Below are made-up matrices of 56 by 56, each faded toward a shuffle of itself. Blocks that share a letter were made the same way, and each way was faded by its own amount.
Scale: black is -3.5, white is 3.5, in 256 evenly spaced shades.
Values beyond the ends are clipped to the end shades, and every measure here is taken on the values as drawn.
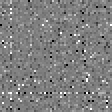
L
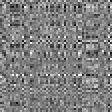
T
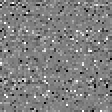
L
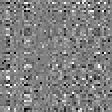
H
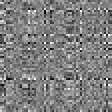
T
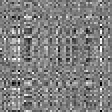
T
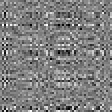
T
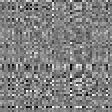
T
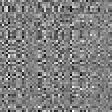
T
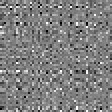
H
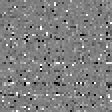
L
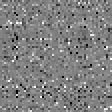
L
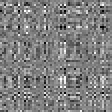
T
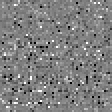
L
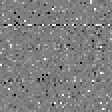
L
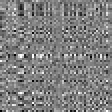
T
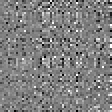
H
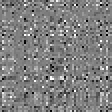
H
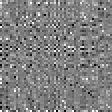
H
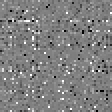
L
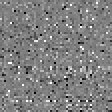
L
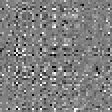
H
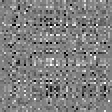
H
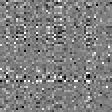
H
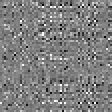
H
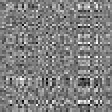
T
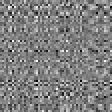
T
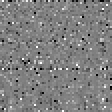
L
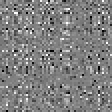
H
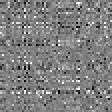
H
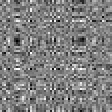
T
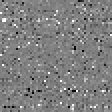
L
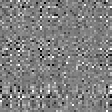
H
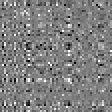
H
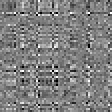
T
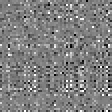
H
